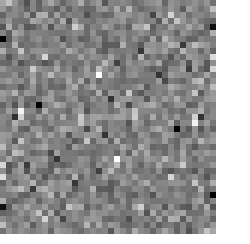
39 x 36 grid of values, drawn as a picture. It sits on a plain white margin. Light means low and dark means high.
Histogram: heavy tails on both sides. Odd rows or columns: none. Symmetry: a half turn. Grain: fine. Seam: none.
